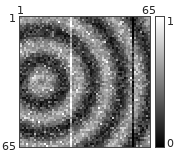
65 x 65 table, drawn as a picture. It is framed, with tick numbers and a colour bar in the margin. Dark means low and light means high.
Concentric rings centre on the middle left. Overall the values sit about 40% of the way up the scale. There is no overall slope. Columns 26 and 57 stand out from the rest.
